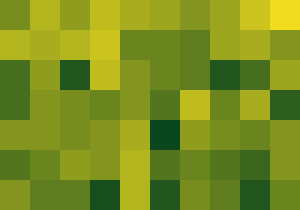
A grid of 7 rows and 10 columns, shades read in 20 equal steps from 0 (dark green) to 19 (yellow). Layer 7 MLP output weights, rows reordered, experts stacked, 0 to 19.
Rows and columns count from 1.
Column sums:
59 73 63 75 82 42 67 56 61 72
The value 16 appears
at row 1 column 9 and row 2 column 4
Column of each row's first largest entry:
10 4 4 7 5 5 5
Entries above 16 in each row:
1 0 0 0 0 0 0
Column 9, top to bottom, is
16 13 5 13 8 4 2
